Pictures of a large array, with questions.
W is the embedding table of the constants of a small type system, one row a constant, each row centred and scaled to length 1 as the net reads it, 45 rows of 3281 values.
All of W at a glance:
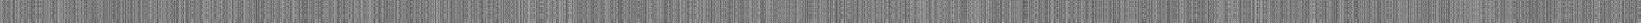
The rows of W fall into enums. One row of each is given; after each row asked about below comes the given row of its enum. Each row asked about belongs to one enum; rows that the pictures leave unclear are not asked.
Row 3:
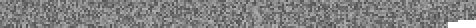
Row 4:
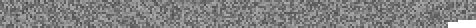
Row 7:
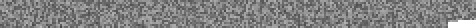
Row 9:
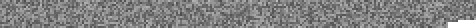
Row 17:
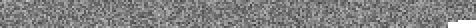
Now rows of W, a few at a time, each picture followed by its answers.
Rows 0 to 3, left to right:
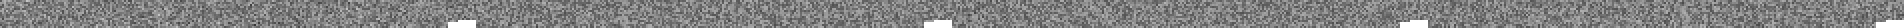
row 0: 17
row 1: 7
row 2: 4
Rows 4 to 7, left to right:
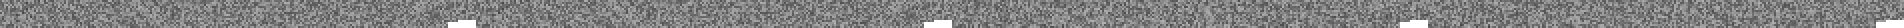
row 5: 4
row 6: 3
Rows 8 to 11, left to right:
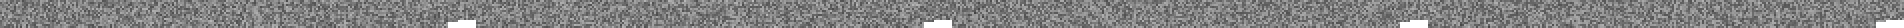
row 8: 3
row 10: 4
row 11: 7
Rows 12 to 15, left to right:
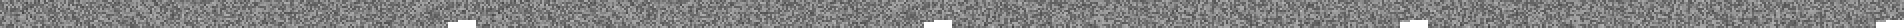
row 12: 4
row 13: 4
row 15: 7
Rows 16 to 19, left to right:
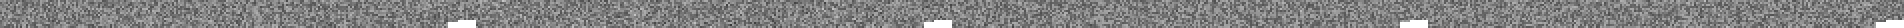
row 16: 3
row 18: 7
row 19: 9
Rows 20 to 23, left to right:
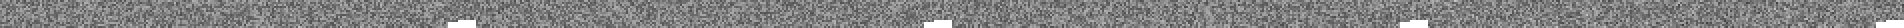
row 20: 9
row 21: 4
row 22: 3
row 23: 17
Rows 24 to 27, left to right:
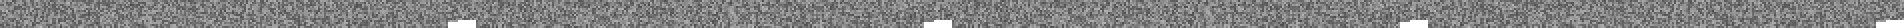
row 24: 7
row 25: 3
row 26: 3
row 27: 7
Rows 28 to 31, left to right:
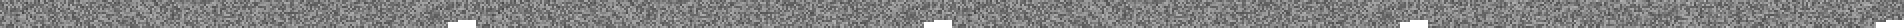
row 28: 4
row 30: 4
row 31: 9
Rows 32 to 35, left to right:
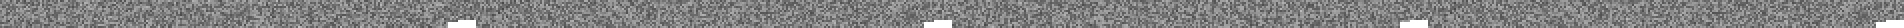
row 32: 9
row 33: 4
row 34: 7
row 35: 4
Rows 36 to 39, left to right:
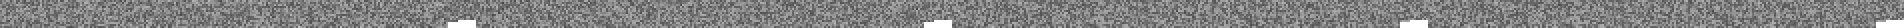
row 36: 9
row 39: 7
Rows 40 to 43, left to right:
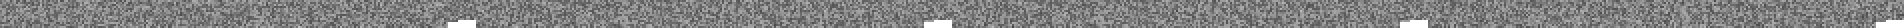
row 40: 9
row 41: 7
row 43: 3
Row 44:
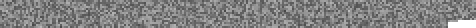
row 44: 7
